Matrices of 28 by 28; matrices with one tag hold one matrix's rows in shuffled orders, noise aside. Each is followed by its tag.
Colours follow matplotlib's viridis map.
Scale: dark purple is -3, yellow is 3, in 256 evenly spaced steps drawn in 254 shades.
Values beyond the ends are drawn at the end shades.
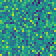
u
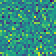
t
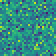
t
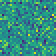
t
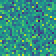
u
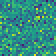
t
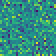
t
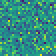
t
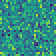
t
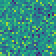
u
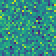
u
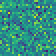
t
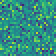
t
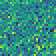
t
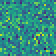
t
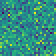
t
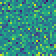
t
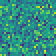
t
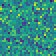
t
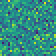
t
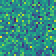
u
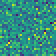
t
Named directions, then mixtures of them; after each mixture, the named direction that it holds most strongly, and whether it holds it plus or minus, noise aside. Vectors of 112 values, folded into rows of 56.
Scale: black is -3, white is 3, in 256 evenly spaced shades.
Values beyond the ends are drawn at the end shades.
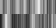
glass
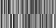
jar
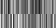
jar, plus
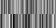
jar, plus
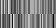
jar, minus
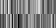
jar, minus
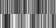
glass, minus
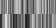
glass, plus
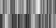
glass, plus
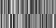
jar, plus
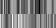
glass, minus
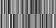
jar, plus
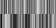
glass, plus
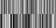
jar, plus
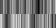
glass, minus
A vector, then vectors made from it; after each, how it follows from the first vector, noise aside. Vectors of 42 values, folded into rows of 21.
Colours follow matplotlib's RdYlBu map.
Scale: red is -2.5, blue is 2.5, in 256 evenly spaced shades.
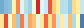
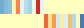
partly zeroed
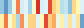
copied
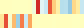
partly zeroed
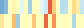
partly zeroed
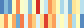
copied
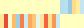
partly zeroed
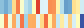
copied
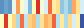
copied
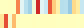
partly zeroed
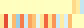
partly zeroed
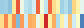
copied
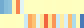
partly zeroed
